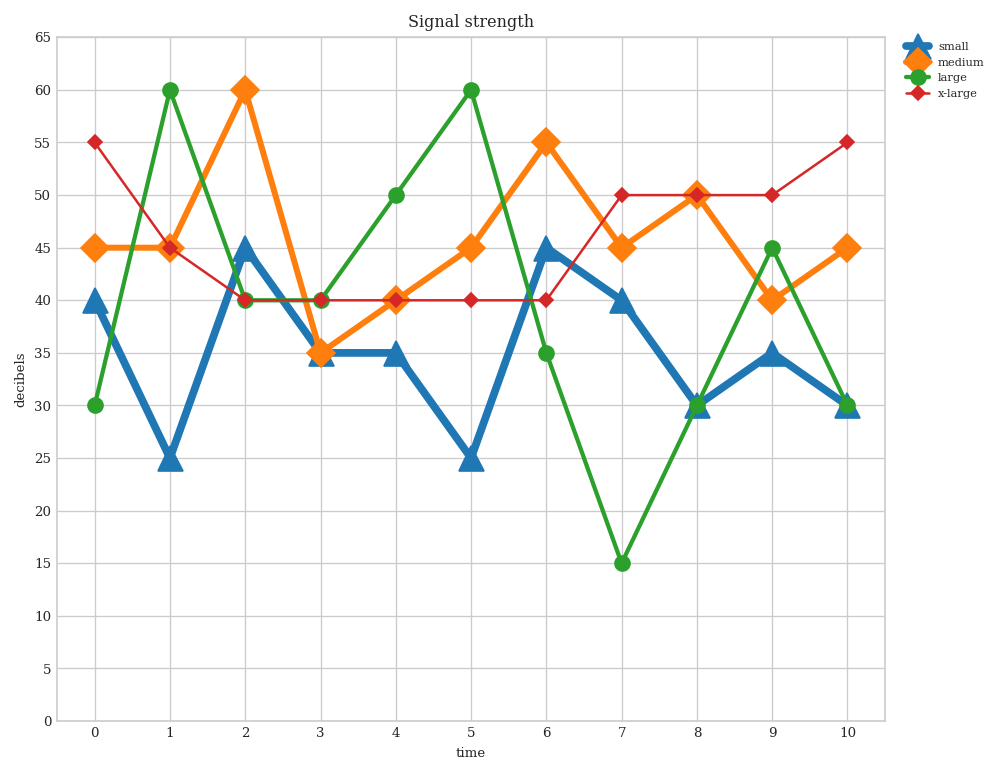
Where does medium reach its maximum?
2
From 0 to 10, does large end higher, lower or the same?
the same
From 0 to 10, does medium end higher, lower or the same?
the same
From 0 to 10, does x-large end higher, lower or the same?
the same
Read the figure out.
Title: Signal strength
x-axis: time, ticks 0 1 2 3 4 5 6 7 8 9 10
y-axis: decibels, ticks 0 5 10 15 20 25 30 35 40 45 50 55 60 65
Legend: small, medium, large, x-large
Values:
small: 40 25 45 35 35 25 45 40 30 35 30
medium: 45 45 60 35 40 45 55 45 50 40 45
large: 30 60 40 40 50 60 35 15 30 45 30
x-large: 55 45 40 40 40 40 40 50 50 50 55
